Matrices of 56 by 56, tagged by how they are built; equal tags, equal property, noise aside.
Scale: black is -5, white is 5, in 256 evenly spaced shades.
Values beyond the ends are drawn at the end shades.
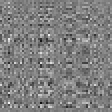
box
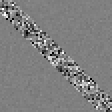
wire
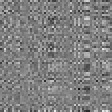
box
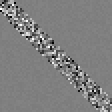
wire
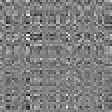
box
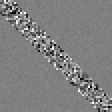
wire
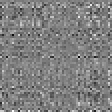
box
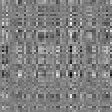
box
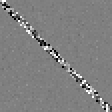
wire
